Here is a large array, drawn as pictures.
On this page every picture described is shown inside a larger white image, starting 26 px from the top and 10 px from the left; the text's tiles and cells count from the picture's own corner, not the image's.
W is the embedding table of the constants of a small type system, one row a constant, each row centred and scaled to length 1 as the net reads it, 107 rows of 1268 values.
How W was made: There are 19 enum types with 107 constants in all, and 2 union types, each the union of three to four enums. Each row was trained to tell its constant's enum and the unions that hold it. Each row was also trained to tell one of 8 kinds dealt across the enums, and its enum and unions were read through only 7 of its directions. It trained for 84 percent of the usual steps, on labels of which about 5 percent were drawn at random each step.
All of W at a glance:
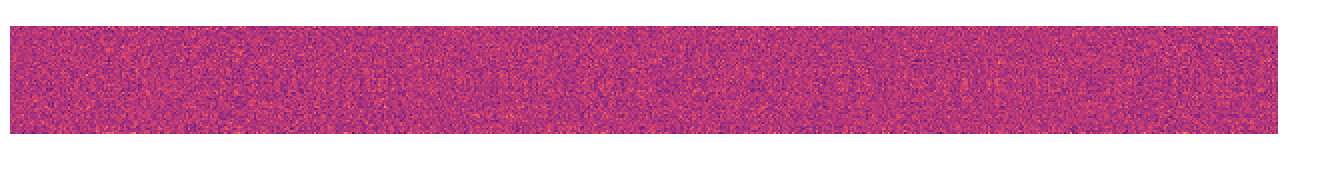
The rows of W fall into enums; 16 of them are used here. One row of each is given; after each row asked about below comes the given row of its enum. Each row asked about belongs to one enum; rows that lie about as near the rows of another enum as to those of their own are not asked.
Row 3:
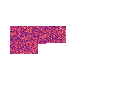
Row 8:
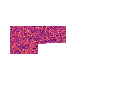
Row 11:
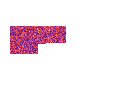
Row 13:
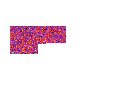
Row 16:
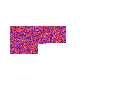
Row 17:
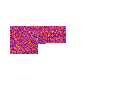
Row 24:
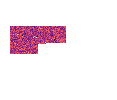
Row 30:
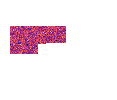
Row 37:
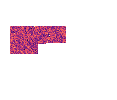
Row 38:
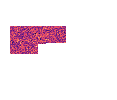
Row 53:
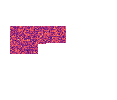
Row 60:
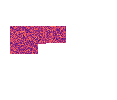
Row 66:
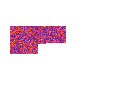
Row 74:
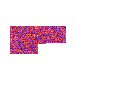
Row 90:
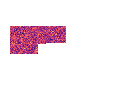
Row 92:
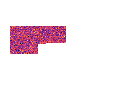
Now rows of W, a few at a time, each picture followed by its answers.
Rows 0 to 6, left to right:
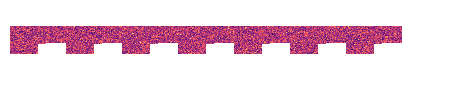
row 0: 24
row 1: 60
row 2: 16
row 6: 92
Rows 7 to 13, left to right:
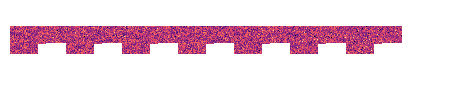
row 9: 11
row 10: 3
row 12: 60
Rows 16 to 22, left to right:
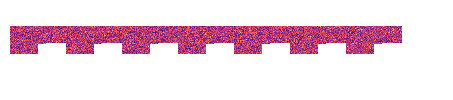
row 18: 24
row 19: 53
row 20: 11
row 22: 24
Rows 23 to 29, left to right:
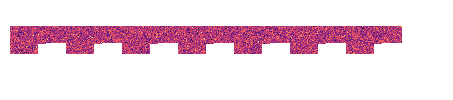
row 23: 90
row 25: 16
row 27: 74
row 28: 8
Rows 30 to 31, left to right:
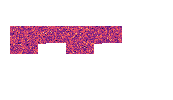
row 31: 16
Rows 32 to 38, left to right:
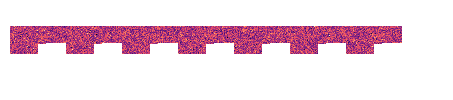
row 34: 92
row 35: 38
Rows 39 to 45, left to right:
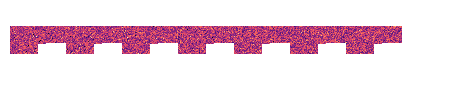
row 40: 66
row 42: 17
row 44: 13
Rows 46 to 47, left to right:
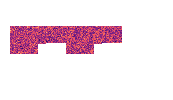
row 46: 17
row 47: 90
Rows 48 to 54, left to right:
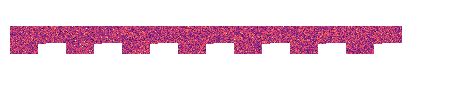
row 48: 8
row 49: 66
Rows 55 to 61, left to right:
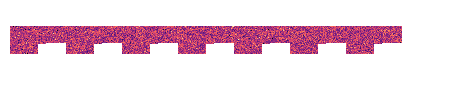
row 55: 13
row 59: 53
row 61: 24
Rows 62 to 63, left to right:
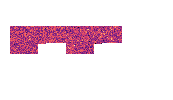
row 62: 60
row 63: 74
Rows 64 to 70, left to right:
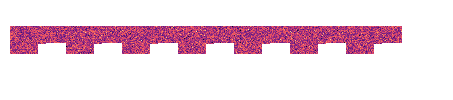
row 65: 13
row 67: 16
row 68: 3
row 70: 11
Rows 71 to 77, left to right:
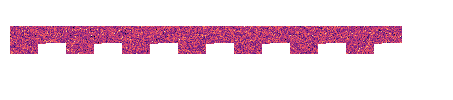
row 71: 13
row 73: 11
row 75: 60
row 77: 92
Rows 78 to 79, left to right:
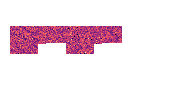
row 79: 37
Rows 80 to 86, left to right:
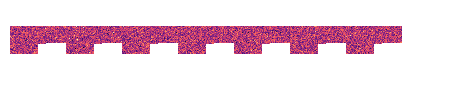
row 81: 66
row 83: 8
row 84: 92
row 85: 74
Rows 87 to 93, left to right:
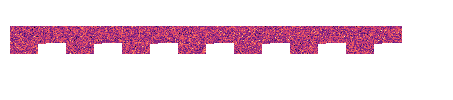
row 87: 24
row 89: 3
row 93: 3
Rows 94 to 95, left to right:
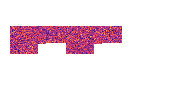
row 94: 92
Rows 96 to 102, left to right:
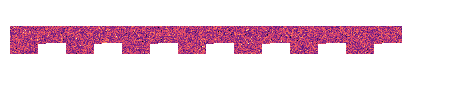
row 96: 11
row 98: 53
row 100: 3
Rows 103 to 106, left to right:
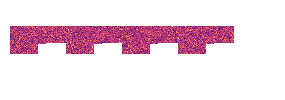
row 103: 17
